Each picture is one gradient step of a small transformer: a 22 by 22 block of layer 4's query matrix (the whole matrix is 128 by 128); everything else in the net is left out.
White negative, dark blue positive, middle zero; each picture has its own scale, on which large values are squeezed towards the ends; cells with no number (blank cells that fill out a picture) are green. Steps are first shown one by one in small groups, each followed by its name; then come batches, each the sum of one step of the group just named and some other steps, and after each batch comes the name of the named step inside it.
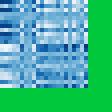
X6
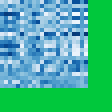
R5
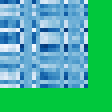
R5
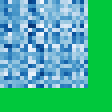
R5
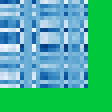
X6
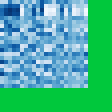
X6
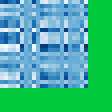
X6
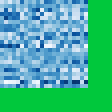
R5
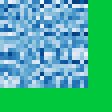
R5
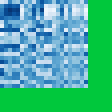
R5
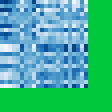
X6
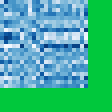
X6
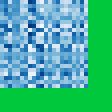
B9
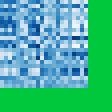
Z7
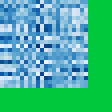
Z7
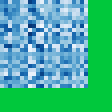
B9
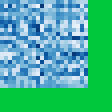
Z7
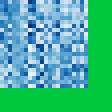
B9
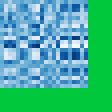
Z7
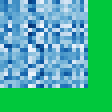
B9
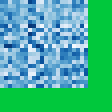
B9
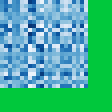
B9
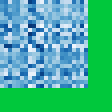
B9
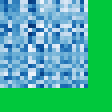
B9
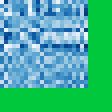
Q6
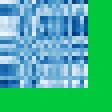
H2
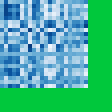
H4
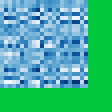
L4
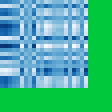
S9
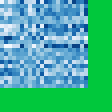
Q6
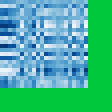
S9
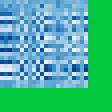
S9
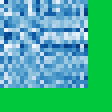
Q6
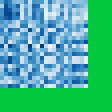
H4
